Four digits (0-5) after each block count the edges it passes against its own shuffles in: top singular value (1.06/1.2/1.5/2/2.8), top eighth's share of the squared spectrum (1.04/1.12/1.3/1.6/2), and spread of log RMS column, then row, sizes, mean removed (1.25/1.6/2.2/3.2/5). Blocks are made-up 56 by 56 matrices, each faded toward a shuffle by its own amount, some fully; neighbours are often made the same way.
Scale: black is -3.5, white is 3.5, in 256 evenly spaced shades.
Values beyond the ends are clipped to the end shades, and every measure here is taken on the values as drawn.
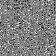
3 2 1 0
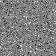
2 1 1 0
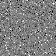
2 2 0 0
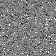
3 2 1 1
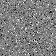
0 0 0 0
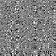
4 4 2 2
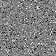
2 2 0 0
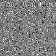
3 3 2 1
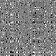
4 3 2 2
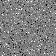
0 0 0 0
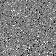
0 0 0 0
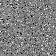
1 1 0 0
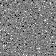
2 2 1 0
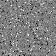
1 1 0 0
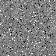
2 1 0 0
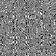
4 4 2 1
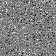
0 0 0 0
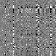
4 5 3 2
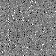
2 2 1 0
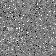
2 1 0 0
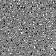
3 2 0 0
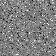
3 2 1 0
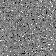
1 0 0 0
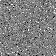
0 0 0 0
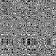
4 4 2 2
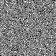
2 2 0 1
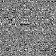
3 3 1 3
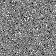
0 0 0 0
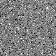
0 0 0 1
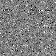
2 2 0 1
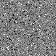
1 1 0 1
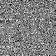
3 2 0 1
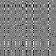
5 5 4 3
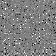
3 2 1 1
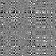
5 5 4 3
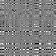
5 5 3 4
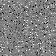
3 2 0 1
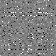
4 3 1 2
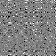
4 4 2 2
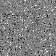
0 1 0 0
